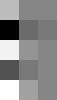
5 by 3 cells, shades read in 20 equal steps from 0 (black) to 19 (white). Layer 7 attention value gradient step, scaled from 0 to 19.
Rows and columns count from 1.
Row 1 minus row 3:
-4 -1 0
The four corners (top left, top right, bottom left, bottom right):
14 10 19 10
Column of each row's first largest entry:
1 3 1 3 1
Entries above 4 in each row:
3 2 3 3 3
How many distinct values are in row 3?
3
